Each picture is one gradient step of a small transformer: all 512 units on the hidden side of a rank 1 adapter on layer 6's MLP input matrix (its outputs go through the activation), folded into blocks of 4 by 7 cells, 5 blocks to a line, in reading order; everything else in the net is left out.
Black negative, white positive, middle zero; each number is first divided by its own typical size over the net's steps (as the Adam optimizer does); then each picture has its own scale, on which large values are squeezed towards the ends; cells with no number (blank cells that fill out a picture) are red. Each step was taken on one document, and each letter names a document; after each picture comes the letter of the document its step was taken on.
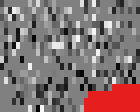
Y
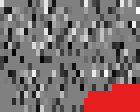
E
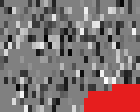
Y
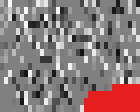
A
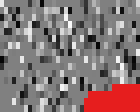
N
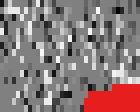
A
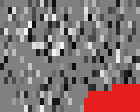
Y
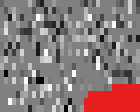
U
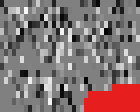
A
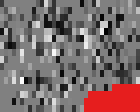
E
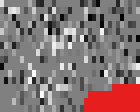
N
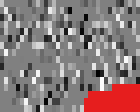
Y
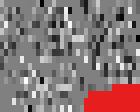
N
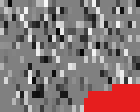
A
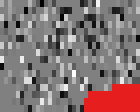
N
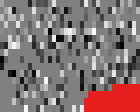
E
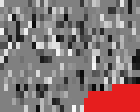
Y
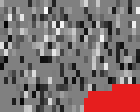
E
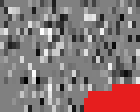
U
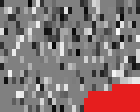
U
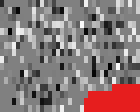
E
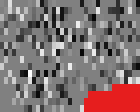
A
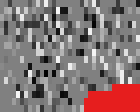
A
